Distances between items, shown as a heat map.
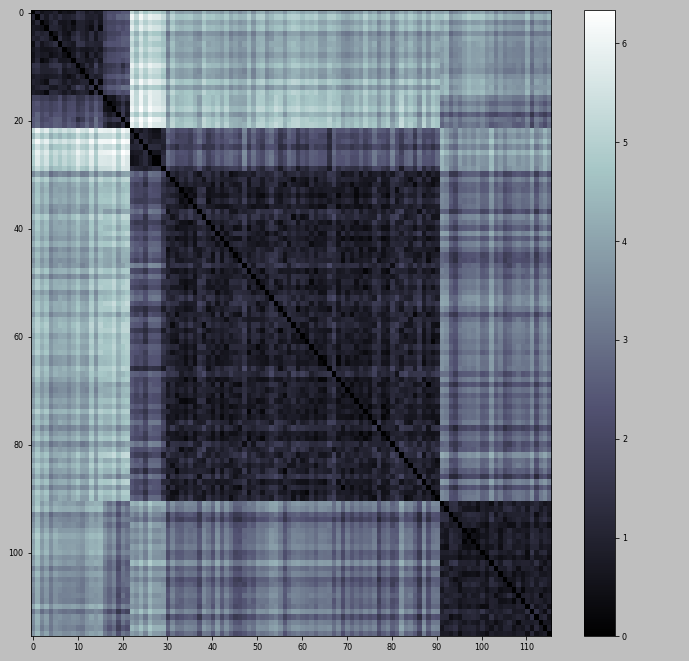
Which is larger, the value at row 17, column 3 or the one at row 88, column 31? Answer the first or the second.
the first
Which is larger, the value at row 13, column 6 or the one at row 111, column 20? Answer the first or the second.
the second
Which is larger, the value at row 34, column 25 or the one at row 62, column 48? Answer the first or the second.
the first
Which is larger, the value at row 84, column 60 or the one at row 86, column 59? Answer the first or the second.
the second
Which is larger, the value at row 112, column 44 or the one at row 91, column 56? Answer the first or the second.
the second
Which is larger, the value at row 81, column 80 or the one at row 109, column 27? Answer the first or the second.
the second
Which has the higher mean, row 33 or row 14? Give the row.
14
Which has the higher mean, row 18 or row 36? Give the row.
18
